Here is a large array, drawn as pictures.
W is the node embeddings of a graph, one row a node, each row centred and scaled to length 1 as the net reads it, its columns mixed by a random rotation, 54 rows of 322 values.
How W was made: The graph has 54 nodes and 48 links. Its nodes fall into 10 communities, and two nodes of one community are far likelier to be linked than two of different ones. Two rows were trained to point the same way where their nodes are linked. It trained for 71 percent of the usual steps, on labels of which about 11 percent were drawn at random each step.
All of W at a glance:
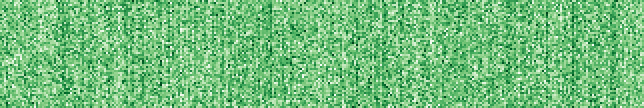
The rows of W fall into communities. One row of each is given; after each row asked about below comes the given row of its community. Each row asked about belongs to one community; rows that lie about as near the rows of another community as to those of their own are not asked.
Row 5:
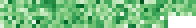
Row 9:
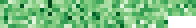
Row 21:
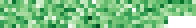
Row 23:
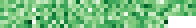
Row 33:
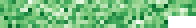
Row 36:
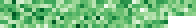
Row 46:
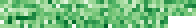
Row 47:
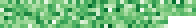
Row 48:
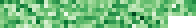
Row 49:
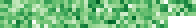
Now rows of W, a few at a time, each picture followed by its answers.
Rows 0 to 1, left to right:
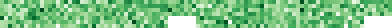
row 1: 23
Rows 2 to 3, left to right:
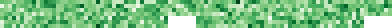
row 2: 5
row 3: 48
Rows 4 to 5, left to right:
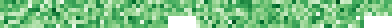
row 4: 47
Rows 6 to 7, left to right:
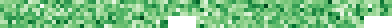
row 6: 33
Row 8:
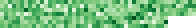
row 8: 48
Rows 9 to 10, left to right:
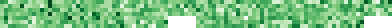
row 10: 33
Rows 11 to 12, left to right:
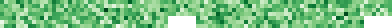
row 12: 9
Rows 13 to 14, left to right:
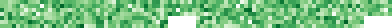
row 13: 33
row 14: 47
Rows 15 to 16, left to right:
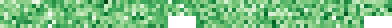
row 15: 9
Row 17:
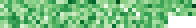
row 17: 21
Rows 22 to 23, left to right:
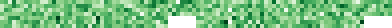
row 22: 49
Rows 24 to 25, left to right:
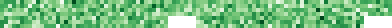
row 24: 47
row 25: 46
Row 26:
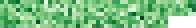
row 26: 48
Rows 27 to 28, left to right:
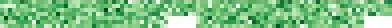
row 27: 23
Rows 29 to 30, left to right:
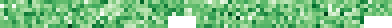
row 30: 36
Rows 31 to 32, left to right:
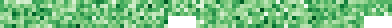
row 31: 36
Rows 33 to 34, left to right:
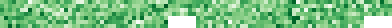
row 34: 49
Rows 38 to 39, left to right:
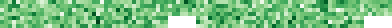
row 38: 49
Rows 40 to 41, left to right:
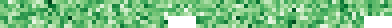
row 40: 9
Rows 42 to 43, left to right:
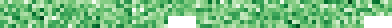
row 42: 36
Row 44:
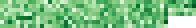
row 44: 46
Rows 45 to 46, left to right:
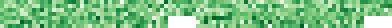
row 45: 23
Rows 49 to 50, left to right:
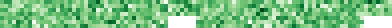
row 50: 21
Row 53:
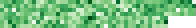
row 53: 21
